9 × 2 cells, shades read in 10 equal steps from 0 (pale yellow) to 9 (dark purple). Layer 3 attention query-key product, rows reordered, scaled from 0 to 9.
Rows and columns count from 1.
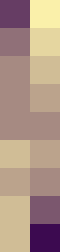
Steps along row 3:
down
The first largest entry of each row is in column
1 1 1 1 1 2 2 2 2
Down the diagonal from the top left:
7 1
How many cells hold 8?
0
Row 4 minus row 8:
2 -3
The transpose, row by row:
7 5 4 4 4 2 3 2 2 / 0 1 2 3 4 3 4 6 9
